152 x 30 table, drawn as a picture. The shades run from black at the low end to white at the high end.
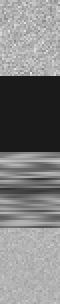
The table splits into 4 rows of 1 panel. Panel 1,1: high, fine-grained. Panel 2,1: very low, flat. Panel 3,1: middling, streaked across, strong in contrast. Panel 4,1: high, fine-grained, faint in contrast.
